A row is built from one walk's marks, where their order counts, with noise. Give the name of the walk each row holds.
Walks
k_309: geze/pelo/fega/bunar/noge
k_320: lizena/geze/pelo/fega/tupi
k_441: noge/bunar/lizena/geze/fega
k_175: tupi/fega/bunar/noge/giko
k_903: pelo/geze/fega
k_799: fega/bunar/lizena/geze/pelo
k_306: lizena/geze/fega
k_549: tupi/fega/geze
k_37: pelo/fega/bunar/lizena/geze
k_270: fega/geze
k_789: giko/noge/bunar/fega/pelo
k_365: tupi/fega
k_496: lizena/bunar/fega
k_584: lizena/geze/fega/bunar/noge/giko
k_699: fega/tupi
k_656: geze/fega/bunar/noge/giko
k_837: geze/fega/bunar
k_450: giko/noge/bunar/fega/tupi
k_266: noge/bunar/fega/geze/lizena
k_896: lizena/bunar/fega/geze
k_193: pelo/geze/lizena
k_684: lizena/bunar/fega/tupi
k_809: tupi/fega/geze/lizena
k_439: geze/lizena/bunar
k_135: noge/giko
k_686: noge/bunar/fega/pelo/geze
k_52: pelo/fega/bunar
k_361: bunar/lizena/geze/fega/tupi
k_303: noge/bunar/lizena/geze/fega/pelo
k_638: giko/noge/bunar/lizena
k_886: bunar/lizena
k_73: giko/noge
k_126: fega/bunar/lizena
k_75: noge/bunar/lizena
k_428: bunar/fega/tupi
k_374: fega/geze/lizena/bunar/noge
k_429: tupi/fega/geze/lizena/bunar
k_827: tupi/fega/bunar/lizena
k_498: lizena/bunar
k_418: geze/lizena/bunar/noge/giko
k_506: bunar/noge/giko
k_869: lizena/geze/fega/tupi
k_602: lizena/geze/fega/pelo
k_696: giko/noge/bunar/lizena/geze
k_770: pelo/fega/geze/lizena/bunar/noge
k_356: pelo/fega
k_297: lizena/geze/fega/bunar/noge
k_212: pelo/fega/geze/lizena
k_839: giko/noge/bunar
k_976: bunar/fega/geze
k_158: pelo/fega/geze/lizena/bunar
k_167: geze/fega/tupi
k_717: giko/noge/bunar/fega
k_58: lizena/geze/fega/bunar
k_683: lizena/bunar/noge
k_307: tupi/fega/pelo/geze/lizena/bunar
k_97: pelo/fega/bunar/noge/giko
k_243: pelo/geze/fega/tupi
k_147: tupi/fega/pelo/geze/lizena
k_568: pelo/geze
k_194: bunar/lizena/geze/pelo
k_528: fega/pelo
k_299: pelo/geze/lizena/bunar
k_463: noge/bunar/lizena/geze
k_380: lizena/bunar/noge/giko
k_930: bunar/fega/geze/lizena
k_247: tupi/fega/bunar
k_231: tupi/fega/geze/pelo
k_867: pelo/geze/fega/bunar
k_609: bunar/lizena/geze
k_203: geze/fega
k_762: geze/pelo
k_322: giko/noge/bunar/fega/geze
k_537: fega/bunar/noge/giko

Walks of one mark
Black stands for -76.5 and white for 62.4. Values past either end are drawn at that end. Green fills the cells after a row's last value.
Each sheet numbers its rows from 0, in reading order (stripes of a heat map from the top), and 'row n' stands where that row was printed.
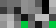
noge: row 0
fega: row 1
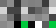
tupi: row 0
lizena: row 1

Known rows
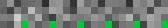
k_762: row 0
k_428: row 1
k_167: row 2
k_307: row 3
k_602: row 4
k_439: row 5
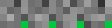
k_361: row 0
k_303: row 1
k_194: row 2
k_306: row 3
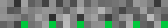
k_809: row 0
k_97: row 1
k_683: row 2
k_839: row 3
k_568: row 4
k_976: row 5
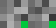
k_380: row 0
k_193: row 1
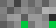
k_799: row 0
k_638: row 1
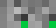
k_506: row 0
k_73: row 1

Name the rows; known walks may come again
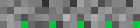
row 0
k_696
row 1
k_231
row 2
k_896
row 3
k_439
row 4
k_584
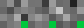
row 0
k_193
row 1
k_320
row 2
k_247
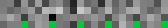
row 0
k_266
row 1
k_886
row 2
k_365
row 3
k_827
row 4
k_380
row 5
k_441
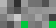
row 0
k_203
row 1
k_717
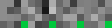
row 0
k_809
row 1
k_699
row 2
k_799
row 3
k_322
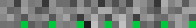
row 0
k_361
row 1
k_147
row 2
k_450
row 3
k_498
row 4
k_683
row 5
k_869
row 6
k_418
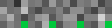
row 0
k_684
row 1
k_568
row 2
k_299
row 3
k_762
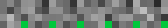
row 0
k_463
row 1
k_167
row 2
k_243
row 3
k_789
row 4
k_306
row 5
k_428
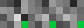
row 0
k_356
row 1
k_903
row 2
k_837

